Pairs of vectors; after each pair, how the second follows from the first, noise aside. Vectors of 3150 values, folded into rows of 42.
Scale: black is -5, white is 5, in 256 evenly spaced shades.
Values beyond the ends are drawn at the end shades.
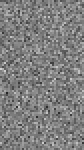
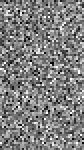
scaled up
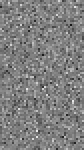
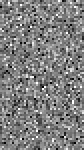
scaled up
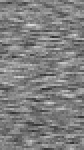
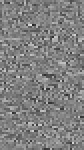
sign-scrambled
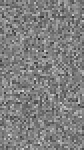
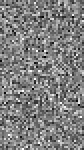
scaled up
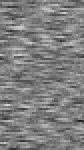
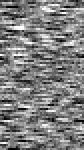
scaled up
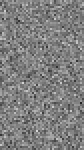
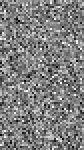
scaled up
